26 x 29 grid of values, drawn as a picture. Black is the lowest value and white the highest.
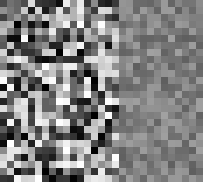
There are no regular stripes. The histogram is bell-shaped. The halves do not mirror each other. On average the colour sits 50% of the way up the scale. A vertical seam about 60% of the way across splits the table, and the right part is calmer.
